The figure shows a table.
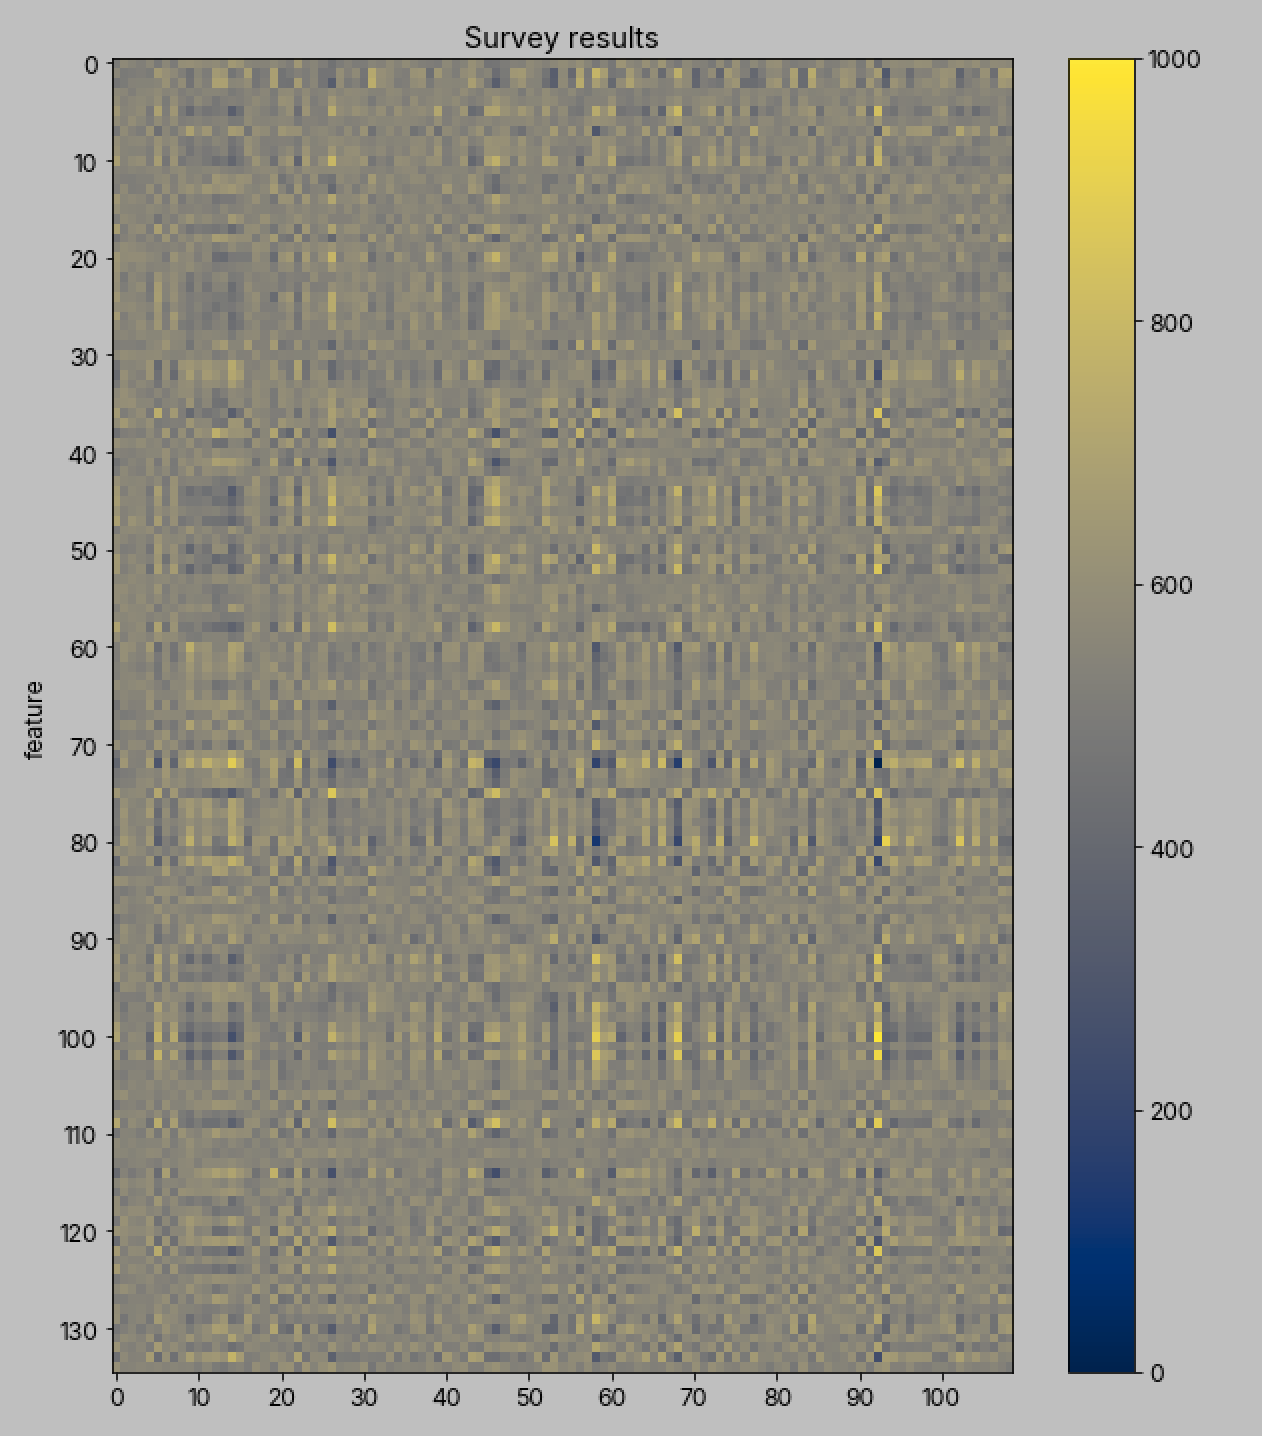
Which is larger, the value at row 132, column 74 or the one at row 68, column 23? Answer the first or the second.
the first
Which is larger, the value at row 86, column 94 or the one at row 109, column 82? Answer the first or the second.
the first
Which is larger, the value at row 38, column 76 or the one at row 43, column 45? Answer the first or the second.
the second
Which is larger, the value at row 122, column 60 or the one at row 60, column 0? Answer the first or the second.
the first
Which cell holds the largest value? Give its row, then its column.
100, 92
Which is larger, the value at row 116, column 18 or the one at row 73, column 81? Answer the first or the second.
the first
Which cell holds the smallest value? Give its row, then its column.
72, 92
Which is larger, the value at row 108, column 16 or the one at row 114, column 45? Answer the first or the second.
the first
